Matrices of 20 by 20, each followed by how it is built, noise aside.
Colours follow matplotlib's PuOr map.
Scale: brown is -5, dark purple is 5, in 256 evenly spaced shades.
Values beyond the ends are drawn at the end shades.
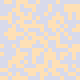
noise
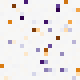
sparse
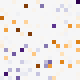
sparse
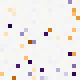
sparse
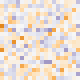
noise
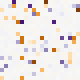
sparse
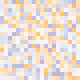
noise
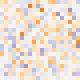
noise
